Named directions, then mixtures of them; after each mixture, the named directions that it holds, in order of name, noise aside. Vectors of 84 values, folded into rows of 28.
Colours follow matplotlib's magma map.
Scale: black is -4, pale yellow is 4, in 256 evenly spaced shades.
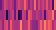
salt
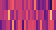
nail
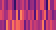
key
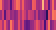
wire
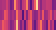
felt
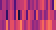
key, salt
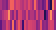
nail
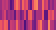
felt, salt, wire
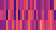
key, nail, salt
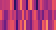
felt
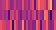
nail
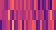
nail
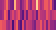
felt, key, nail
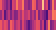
wire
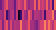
salt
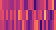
felt, nail, salt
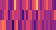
felt, key, nail
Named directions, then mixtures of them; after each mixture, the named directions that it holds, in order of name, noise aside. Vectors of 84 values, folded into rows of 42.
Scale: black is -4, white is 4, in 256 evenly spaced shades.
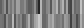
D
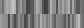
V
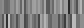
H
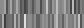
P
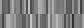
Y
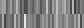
P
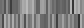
P, V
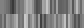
H, V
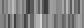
D, V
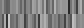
H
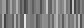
P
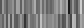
D, H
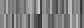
D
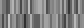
H, Y
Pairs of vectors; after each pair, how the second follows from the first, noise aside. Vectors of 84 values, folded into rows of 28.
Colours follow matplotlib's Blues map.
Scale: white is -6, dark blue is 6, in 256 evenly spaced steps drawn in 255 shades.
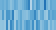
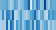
scaled up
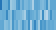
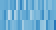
reversed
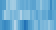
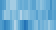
copied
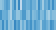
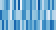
scaled up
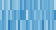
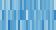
copied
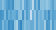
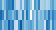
scaled up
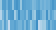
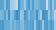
reversed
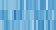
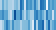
scaled up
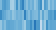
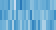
reversed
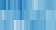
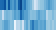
scaled up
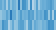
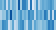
scaled up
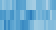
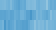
shrunk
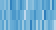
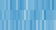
shrunk
